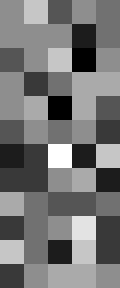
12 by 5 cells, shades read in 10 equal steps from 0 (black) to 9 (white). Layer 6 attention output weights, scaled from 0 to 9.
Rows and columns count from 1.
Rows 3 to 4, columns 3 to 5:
7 0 5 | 4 6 6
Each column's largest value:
7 7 9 8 7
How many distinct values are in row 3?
4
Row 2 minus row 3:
2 0 -2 1 -1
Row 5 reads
5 6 0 6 3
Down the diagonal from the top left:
5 5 7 6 3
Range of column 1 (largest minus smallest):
6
